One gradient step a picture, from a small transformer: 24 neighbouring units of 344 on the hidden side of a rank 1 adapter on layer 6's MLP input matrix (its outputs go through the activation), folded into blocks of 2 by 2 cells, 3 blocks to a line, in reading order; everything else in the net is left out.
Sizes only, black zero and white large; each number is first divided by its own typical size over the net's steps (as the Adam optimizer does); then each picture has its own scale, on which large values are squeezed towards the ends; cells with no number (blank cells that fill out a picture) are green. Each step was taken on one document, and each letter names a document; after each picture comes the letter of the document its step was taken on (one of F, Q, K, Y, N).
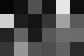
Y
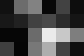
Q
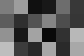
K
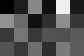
Y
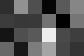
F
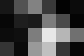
Q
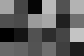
F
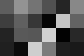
F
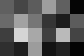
K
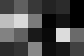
K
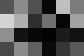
K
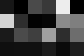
Y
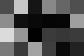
K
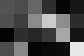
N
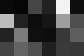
Y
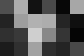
F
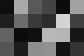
F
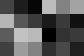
K
